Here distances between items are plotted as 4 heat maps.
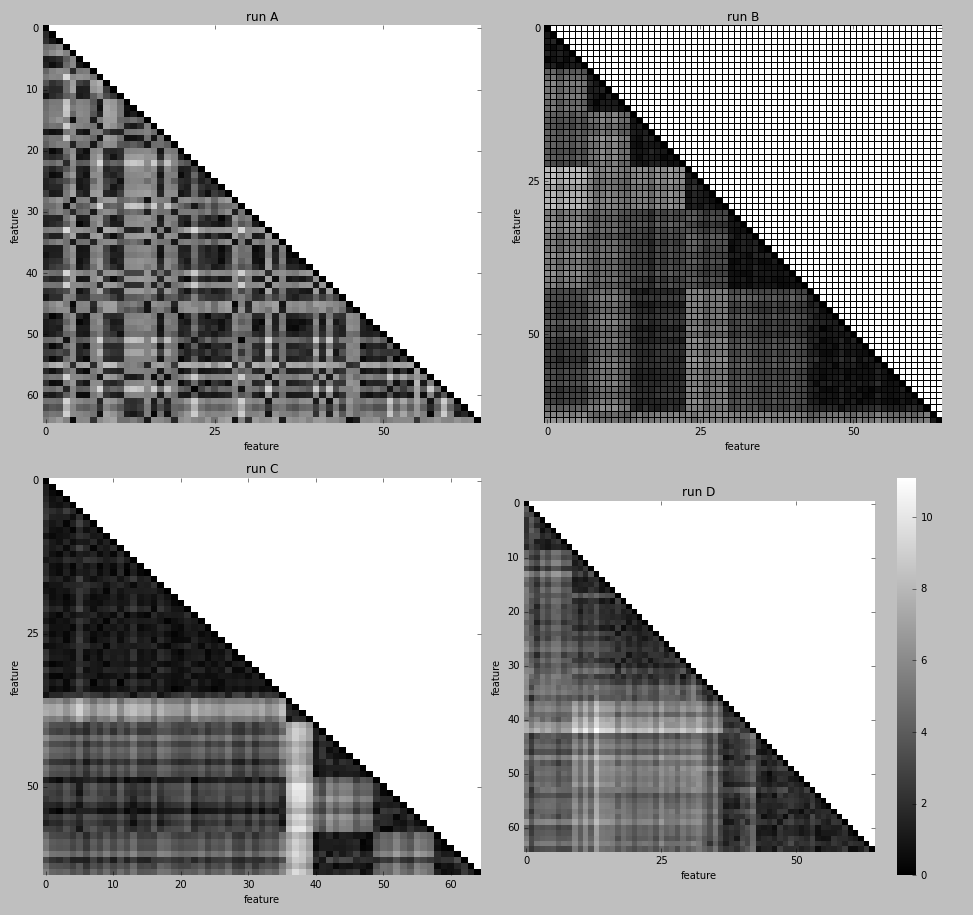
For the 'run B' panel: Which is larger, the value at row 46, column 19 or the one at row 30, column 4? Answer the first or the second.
the second
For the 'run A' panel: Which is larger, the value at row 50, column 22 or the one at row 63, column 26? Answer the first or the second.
the second
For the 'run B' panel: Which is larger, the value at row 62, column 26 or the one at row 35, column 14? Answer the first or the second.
the first
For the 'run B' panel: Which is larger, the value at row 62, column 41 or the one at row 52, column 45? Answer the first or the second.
the first
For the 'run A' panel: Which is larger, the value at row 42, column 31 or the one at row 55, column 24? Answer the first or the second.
the second
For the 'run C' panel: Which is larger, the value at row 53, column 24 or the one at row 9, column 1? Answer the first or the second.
the first
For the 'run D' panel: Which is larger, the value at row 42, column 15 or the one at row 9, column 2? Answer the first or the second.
the first
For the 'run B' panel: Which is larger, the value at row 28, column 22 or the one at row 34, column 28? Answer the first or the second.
the first
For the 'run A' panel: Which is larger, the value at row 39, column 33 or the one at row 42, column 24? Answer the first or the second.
the first
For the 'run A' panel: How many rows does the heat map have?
65
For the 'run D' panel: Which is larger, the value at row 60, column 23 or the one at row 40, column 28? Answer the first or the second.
the second
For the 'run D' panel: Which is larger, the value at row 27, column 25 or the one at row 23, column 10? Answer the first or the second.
the first
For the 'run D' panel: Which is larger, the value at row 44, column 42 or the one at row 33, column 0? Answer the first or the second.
the second
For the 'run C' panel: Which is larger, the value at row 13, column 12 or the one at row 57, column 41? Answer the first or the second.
the second
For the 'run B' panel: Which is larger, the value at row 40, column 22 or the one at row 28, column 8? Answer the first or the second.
the second
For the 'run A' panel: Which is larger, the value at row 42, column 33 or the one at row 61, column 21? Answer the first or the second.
the second
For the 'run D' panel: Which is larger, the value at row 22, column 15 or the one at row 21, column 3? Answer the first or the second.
the second
